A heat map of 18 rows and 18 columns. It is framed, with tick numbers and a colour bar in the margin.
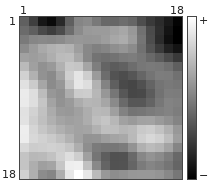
Neither half mirrors the other. There are no lone odd cells. There is an overall slope up to the bottom left. The top right is the ninth with the lowest average. The middle right is the calmest part.
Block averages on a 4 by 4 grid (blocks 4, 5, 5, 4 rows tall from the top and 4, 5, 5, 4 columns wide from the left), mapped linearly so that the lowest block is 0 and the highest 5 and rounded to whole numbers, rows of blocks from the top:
2 3 3 0 | 4 4 2 2 | 5 4 4 3 | 4 5 2 3
